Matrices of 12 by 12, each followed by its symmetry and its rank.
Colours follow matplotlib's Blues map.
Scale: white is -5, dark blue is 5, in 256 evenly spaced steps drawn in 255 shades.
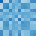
symmetric, rank two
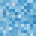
neither, full rank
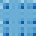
symmetric, rank one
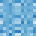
neither, rank two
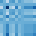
symmetric, rank one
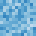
neither, full rank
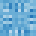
antisymmetric, rank two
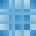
symmetric, rank one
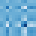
symmetric, rank one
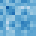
symmetric, rank two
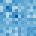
symmetric, rank two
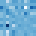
antisymmetric, rank two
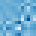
antisymmetric, rank two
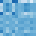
neither, rank two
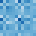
symmetric, rank two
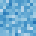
neither, full rank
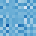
antisymmetric, rank two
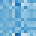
neither, rank two
